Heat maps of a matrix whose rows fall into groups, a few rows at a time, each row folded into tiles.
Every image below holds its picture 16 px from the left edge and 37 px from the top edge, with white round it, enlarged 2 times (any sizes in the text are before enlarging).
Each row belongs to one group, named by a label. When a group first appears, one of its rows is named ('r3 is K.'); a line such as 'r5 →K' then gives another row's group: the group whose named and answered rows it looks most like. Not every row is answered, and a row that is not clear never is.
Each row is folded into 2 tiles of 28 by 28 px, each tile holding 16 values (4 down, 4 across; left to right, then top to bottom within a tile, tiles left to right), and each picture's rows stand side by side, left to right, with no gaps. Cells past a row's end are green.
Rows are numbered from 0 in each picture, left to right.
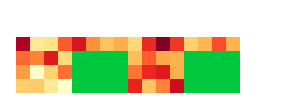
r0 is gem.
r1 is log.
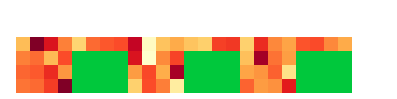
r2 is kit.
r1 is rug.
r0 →log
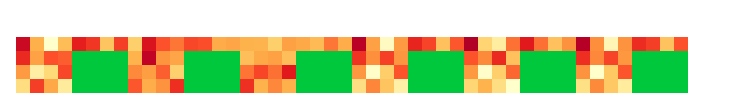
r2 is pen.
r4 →gem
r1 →kit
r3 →gem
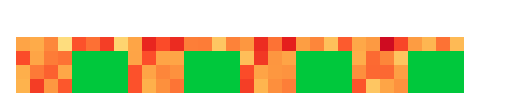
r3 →log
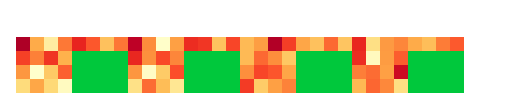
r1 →gem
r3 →rug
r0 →gem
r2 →log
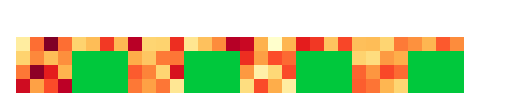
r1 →rug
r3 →pen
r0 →log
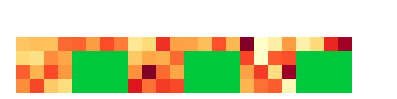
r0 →pen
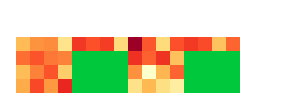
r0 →kit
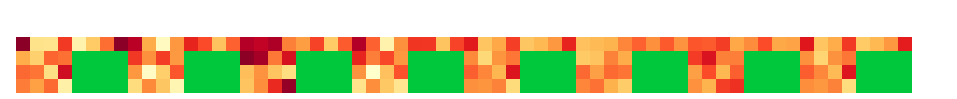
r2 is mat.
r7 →rug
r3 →gem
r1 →gem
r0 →rug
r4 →rug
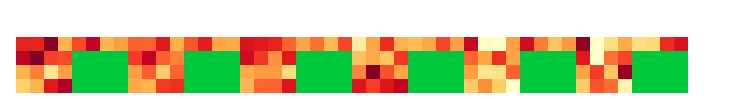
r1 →mat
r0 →mat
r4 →gem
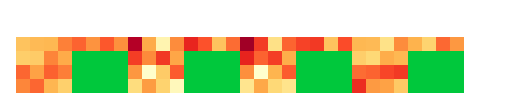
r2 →gem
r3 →pen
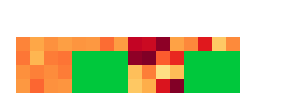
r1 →mat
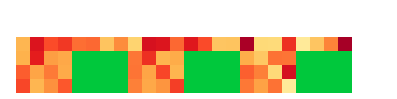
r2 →rug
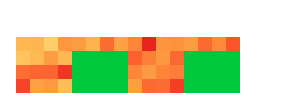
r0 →pen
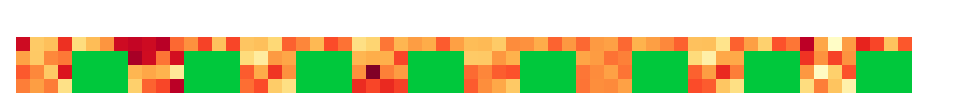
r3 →log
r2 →pen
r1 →mat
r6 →pen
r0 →rug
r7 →gem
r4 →pen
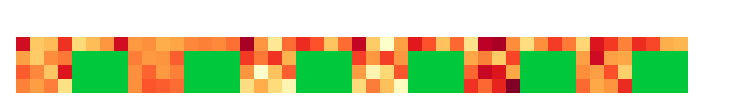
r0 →rug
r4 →log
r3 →gem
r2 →gem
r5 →kit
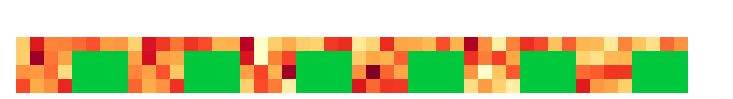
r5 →pen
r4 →gem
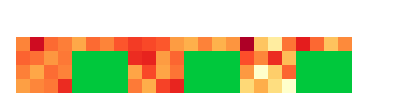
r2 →gem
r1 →mat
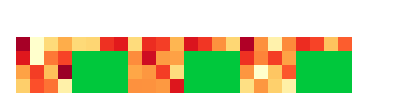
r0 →rug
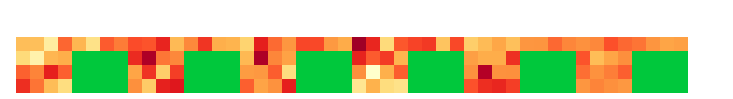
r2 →kit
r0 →pen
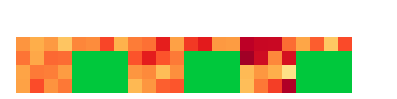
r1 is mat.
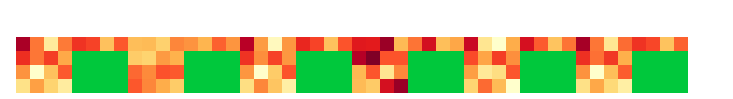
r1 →pen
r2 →gem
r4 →gem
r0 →gem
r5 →gem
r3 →mat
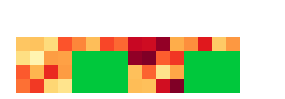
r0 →pen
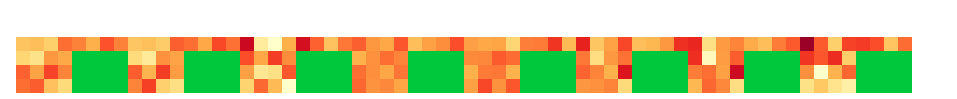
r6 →rug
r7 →gem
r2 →gem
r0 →pen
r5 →rug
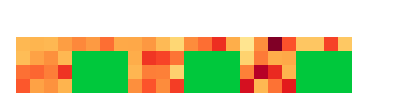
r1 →kit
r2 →log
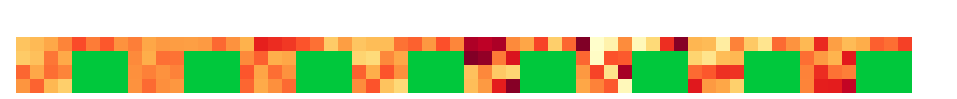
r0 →pen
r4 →mat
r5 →rug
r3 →pen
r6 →pen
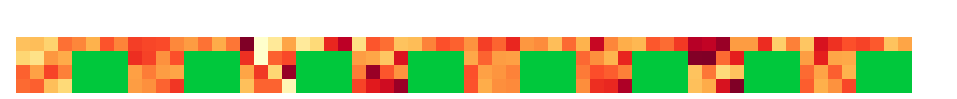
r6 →mat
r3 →log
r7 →kit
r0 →pen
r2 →rug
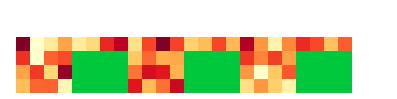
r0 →rug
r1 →log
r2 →gem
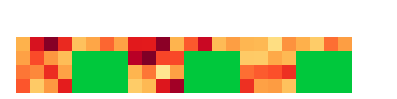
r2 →pen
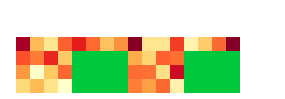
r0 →gem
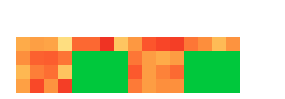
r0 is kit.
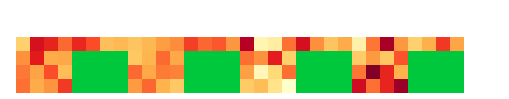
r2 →gem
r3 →log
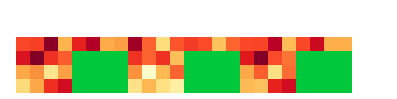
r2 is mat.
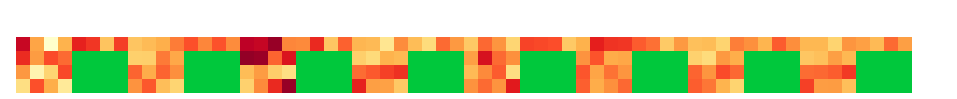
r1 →pen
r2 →mat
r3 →pen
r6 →pen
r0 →gem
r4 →kit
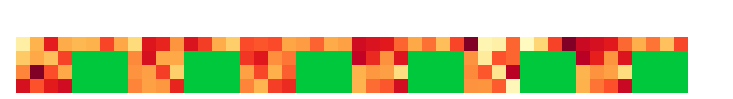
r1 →kit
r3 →mat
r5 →mat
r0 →log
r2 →mat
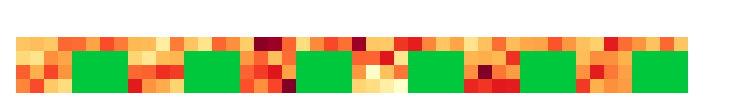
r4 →log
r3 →gem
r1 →pen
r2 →log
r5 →log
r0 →pen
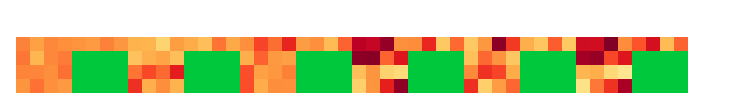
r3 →mat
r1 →pen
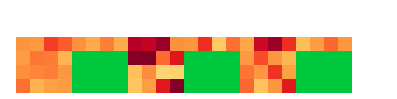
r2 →log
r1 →mat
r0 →log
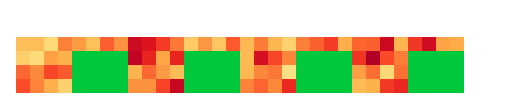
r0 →pen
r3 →mat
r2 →kit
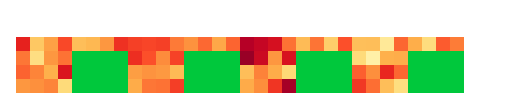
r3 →pen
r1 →mat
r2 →mat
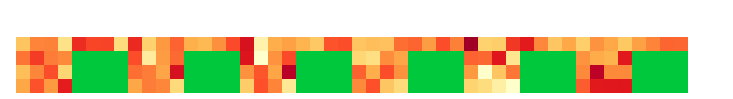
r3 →pen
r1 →rug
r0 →kit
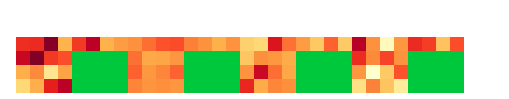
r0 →mat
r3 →gem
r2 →log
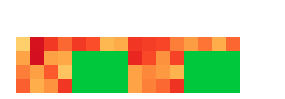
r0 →kit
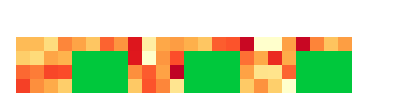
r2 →gem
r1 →rug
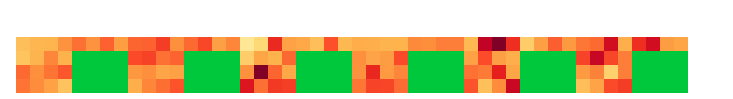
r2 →log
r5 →mat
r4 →log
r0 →pen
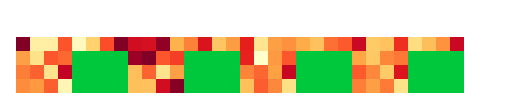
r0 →rug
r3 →rug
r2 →rug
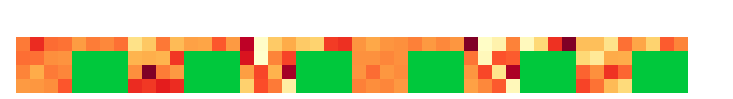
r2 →rug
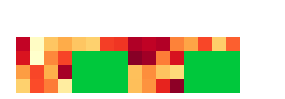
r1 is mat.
